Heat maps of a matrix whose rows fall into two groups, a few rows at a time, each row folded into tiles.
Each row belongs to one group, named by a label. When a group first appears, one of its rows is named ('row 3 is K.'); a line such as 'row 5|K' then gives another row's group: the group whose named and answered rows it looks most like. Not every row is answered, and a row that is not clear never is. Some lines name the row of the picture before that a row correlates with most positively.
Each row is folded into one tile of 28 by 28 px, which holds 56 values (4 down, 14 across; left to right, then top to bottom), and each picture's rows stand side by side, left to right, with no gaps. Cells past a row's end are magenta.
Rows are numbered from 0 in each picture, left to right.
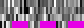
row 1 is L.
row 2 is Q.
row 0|Q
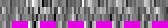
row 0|L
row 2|L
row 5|Q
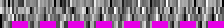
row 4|L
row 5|L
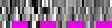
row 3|L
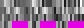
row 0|Q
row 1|Q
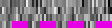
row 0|L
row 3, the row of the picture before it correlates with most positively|0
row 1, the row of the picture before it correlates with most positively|2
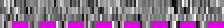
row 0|Q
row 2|Q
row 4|Q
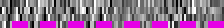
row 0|L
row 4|L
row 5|Q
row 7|Q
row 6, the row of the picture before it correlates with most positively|3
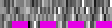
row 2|L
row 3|L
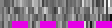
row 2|L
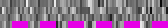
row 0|L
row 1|L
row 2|Q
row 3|Q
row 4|Q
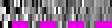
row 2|L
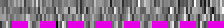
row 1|Q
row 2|Q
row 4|L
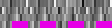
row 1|L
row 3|L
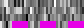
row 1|L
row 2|Q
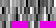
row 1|L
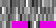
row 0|L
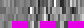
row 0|Q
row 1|L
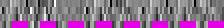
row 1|L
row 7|Q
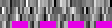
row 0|L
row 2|Q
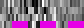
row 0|Q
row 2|Q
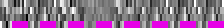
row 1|L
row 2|Q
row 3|Q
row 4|Q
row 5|L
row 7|L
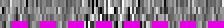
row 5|Q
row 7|L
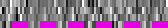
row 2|L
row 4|Q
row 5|L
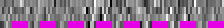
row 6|L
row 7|L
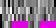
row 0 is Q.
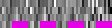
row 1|L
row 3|Q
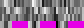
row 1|Q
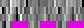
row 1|L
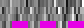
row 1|L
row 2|L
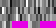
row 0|L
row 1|Q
